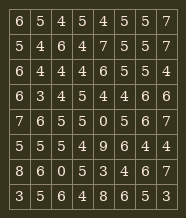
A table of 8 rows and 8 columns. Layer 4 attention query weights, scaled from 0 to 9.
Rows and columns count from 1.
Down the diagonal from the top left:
6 4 4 5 0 6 6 3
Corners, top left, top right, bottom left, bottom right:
6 7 3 3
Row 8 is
3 5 6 4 8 6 5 3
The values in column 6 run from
4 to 6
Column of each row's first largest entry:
8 5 1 1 1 5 1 5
